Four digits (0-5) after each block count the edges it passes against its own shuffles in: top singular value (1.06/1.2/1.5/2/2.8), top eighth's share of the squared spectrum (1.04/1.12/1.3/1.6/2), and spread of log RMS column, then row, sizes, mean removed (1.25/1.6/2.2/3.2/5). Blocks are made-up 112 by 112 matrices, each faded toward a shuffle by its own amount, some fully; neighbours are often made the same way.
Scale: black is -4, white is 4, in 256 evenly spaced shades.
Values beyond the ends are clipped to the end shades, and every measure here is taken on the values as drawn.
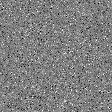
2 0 0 0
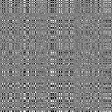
5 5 4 4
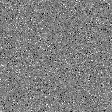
3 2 0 0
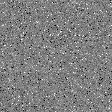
0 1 0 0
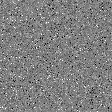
0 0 0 0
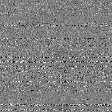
2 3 0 4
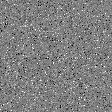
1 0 0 0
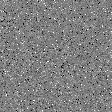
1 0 0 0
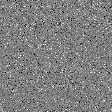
1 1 0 2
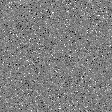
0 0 0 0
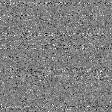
2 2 0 3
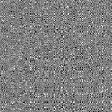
5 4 3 3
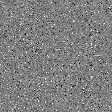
3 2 1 0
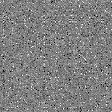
4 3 1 1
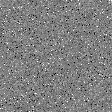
2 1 0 0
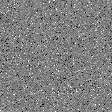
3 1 1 0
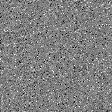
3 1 1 0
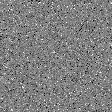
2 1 0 0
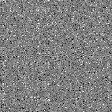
4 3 2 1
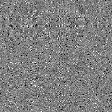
4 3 2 2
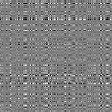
5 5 4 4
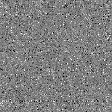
3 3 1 2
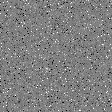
0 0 0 0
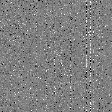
3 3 3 0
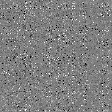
2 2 3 2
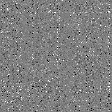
2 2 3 2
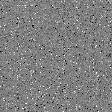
1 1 1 0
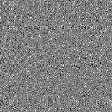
4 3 2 2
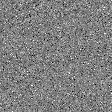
2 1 0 0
